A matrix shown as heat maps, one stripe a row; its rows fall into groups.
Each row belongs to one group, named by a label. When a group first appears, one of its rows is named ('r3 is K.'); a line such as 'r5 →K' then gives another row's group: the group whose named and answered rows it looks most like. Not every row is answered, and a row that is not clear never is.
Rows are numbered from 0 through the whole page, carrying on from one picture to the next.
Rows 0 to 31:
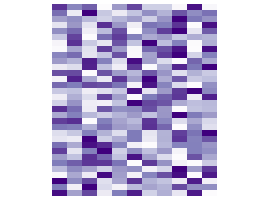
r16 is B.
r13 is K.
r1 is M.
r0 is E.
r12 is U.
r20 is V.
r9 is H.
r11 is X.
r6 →U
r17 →X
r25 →H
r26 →K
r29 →E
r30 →M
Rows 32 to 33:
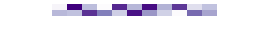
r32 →U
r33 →H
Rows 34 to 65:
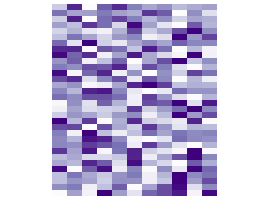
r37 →H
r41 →X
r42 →E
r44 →K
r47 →B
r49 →K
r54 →X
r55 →M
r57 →K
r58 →E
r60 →H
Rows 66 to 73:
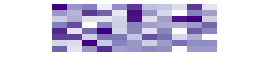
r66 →E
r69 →X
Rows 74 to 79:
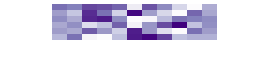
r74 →K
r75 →H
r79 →B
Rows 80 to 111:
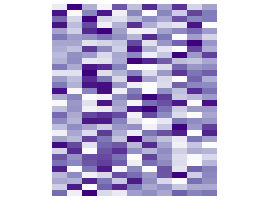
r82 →M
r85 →V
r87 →H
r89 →B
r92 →H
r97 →B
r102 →H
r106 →K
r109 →H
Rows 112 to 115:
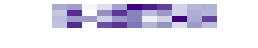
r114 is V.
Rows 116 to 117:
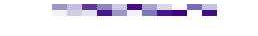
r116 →H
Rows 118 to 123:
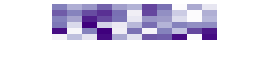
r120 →K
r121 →M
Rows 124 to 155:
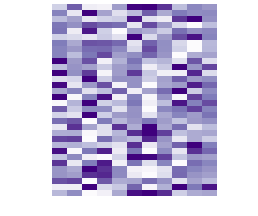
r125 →M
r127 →K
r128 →M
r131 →K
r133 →E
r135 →E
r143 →X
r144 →U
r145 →B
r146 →X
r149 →B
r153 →X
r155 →B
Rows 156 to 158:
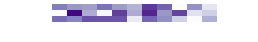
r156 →V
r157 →U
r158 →K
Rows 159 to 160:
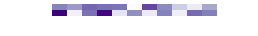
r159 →K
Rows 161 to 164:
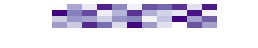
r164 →H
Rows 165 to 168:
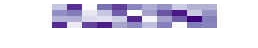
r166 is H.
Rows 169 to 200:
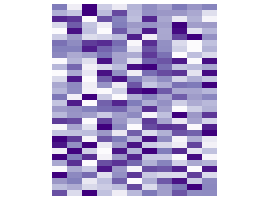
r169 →M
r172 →U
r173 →U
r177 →V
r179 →B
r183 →B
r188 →X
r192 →E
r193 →U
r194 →E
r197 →E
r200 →M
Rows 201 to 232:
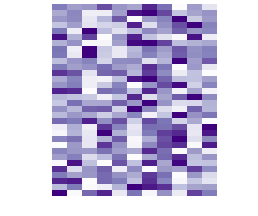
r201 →V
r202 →B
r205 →M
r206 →E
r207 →B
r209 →M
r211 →V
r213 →B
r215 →X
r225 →V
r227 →U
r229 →V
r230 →X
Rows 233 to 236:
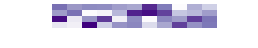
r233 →V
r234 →B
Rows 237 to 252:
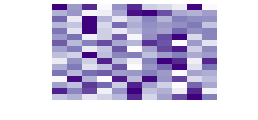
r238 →B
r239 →M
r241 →M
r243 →V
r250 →H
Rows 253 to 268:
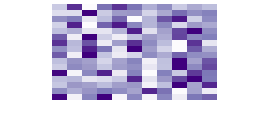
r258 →M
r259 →E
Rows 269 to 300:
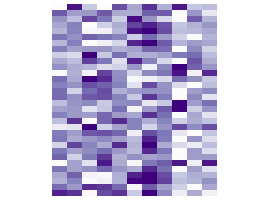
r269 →U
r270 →V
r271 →H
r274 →K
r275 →B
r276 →V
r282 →K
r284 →V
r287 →V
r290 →K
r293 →V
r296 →V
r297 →B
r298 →B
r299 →K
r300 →X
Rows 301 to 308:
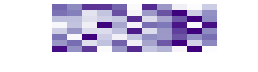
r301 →K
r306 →M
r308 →E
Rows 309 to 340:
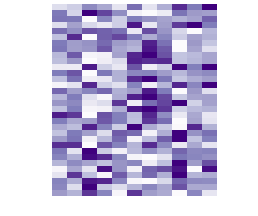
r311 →X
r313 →K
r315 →V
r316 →V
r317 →B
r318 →B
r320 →X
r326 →B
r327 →X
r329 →H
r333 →M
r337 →U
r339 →M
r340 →H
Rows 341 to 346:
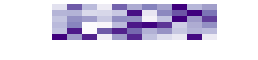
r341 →U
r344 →B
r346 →E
